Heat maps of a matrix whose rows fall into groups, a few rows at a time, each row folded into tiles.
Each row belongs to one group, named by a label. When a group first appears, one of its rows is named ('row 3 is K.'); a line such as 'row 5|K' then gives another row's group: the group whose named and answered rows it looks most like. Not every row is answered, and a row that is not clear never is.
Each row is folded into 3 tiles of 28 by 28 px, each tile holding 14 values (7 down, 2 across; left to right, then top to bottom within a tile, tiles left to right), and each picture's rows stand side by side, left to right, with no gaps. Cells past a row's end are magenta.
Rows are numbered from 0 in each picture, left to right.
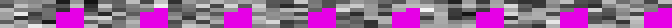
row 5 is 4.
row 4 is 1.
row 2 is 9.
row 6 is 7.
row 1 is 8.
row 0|4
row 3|7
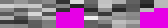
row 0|1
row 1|8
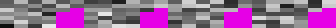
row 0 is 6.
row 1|4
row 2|1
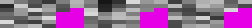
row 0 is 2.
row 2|9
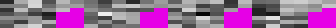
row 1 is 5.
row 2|8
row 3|9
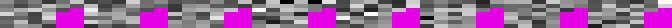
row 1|7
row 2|2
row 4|8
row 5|2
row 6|6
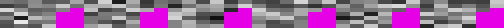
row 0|5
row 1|1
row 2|4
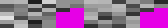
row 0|6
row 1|6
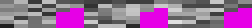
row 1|2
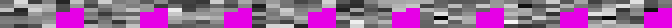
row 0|1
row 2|7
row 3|2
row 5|5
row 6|7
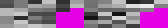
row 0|4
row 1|5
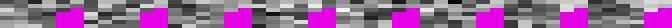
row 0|4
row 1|8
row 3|9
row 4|4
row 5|1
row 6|9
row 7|9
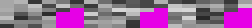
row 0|6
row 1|2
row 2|4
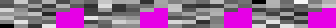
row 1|8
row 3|8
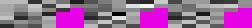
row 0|6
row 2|5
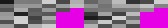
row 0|8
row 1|5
